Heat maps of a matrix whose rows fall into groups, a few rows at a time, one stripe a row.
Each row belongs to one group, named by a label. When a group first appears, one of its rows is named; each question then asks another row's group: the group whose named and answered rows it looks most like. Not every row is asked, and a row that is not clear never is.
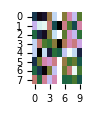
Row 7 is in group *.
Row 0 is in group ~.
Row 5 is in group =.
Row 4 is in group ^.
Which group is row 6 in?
~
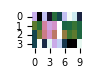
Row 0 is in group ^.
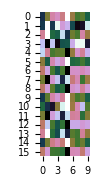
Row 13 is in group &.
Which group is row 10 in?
~
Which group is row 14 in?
=
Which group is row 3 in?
^
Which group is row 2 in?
&
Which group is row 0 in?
=
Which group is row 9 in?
=
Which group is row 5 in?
*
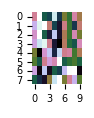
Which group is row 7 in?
~
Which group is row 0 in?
&
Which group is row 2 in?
&
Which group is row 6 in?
^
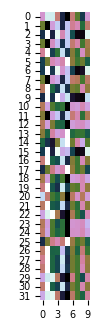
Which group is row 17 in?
=
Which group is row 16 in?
&
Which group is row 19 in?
&
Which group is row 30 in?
&
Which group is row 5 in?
=
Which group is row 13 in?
*
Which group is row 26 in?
&
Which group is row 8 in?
&
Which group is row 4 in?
&
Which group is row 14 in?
~
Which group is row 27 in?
&
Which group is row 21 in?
&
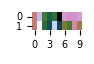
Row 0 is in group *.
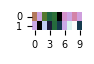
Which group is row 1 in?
^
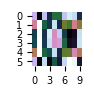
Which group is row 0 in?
^
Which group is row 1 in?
&
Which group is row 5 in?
^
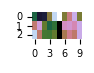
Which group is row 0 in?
~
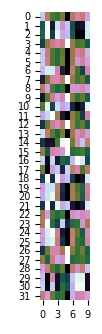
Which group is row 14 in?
~
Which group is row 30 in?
^
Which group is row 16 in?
^
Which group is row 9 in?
=
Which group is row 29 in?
^
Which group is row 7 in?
=
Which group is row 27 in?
*
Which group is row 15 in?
*
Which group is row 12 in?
=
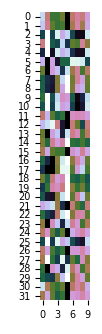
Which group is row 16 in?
~
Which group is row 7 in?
~
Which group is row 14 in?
*
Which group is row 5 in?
^
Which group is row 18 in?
*
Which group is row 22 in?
~
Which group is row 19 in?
=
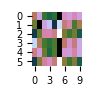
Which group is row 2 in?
=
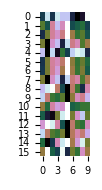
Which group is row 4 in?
^
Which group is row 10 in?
*
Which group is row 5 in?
=
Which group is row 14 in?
~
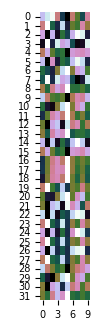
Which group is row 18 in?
=
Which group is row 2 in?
^
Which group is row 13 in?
*
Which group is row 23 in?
&
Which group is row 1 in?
&
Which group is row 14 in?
^
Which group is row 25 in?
&
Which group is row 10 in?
~
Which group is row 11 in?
=
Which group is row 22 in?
^
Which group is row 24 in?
^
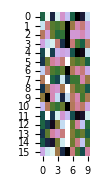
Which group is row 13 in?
=
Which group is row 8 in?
=
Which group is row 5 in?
=
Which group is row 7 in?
&
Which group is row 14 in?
~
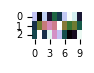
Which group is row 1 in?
=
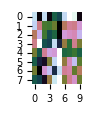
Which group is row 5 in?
~
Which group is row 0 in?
^
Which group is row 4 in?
*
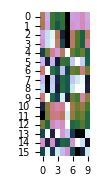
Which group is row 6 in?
&
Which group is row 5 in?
^
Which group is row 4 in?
=
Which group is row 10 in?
=
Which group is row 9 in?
&
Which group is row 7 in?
^
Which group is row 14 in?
^
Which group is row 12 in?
*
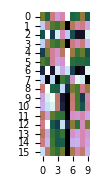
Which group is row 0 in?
*
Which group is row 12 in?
&
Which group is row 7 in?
^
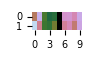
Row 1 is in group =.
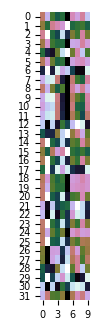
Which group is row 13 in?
~
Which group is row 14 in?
&
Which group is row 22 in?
^
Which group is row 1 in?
*
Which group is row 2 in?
&
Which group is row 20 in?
&
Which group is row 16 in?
&
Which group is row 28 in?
~
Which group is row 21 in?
^
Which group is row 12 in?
^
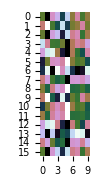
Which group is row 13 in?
^
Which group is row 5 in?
=
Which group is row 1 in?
&
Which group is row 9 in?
&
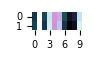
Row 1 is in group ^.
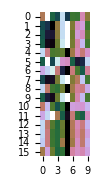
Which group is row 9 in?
~
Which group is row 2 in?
~
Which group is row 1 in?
~
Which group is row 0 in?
&
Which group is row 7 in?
~
